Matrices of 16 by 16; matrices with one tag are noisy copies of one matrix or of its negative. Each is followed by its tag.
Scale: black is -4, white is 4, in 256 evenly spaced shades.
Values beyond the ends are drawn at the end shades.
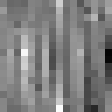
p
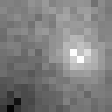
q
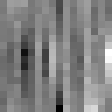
p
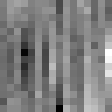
p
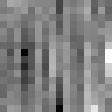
p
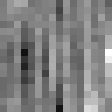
p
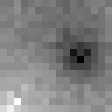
q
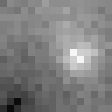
q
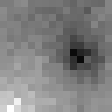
q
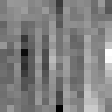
p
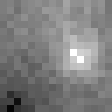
q
